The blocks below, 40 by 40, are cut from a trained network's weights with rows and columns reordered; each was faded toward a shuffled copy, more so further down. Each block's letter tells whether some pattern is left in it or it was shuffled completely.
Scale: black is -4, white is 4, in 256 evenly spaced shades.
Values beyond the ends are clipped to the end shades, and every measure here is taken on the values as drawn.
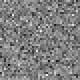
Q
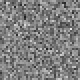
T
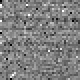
T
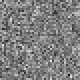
Q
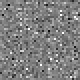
T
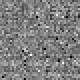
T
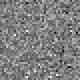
Q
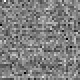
T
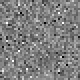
T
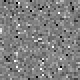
Q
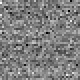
T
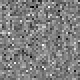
T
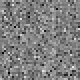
T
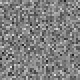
T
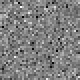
Q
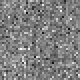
T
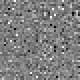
T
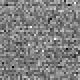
T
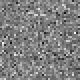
Q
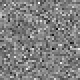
T
